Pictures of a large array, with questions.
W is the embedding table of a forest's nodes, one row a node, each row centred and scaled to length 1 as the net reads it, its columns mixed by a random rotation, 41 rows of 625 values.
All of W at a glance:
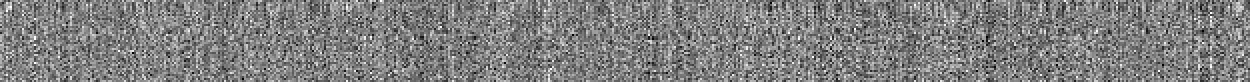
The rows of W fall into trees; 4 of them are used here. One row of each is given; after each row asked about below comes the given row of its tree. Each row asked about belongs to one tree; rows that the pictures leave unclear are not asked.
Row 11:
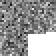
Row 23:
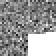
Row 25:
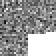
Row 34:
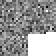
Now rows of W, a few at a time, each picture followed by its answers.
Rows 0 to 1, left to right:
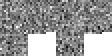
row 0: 25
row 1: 34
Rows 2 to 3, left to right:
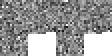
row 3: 34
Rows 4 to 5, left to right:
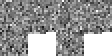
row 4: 34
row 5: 34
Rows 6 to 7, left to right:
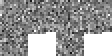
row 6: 23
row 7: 34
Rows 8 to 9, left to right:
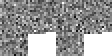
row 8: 23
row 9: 25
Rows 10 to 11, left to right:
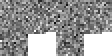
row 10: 23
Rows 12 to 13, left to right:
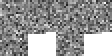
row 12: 23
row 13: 11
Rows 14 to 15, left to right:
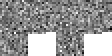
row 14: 34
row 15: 34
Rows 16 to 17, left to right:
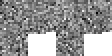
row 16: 34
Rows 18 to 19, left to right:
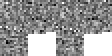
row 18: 25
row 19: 25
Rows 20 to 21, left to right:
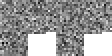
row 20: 23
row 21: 11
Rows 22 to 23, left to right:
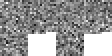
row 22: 25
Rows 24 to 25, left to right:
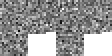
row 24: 23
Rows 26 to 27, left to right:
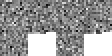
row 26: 34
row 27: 25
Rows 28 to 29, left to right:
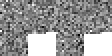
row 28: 34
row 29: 23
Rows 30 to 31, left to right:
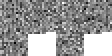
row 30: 23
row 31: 25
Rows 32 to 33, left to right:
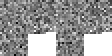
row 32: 23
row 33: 23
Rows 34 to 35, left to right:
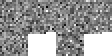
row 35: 11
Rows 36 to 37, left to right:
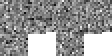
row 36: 25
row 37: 34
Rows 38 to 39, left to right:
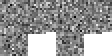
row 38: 11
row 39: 25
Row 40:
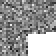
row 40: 34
